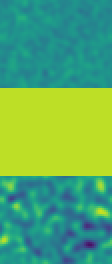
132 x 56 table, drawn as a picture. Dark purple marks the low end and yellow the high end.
The table splits into 3 rows of 1 panel. Panel 1,1: middling, blotchy, faint in contrast. Panel 2,1: very high, flat. Panel 3,1: middling, blotchy, strong in contrast.
